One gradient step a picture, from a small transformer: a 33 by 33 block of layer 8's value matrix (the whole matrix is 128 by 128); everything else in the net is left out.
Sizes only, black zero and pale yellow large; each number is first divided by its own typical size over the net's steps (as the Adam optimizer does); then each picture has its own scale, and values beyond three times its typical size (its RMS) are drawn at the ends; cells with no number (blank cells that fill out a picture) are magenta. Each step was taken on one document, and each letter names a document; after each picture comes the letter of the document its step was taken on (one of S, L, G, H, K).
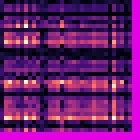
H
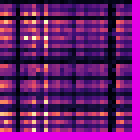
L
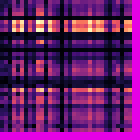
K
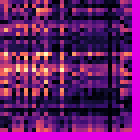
K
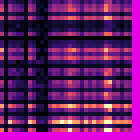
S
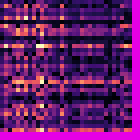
K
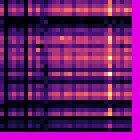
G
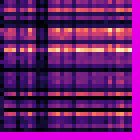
G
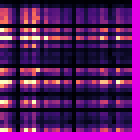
L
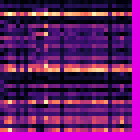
H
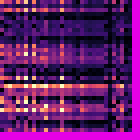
H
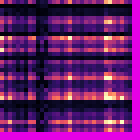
S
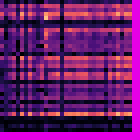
G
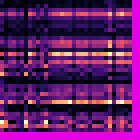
S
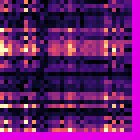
S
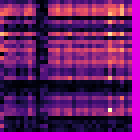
G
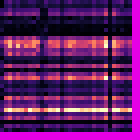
H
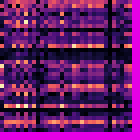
K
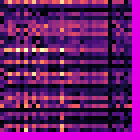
H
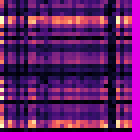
S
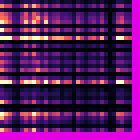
L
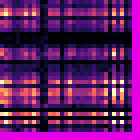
L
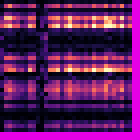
H
